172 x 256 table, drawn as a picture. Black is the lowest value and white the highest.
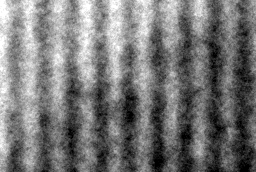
Ninth with the lowest average: bottom right. Slope: up to the top left. Lone odd cells: none. Stripes: upright, repeating 9 times.
